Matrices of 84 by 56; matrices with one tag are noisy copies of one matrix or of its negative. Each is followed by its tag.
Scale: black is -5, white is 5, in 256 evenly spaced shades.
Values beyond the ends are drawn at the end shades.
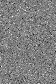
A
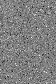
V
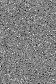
A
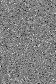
A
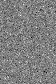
V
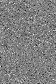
A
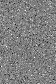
A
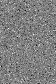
A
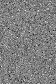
A
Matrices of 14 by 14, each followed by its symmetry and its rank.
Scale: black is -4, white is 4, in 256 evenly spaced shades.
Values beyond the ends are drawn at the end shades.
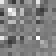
symmetric, rank three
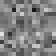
neither, rank three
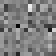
neither, rank three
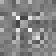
symmetric, rank three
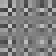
symmetric, rank one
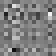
antisymmetric, rank two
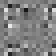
antisymmetric, rank two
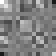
symmetric, rank three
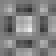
symmetric, rank one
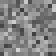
neither, full rank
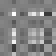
symmetric, rank one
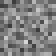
neither, full rank
